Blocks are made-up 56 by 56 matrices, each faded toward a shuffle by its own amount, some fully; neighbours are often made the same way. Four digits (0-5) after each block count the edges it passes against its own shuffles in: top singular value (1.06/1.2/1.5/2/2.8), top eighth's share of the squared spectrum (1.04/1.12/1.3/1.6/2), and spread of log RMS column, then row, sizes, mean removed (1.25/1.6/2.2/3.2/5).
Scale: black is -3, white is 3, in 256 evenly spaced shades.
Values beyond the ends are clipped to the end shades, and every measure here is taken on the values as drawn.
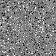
2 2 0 0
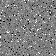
1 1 0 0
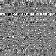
4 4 1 3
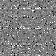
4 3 1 2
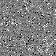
2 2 0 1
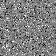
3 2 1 1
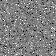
0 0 0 0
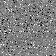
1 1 0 1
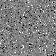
0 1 1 0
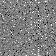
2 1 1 0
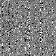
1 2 3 0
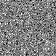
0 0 0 0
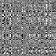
4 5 3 3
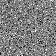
1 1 0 0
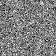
0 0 0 0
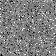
0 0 0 0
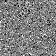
0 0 0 0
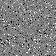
0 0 0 0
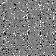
3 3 2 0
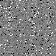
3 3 1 2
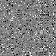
3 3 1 1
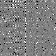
4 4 2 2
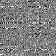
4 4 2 3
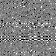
4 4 1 3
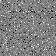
2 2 0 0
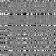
4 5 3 4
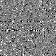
3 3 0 2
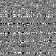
4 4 1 3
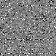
3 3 0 2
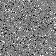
0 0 0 0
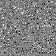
1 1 0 1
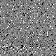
3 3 1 1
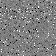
2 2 0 0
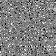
3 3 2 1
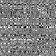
4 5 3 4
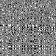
4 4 1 3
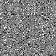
3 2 1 1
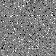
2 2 0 1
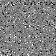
2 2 0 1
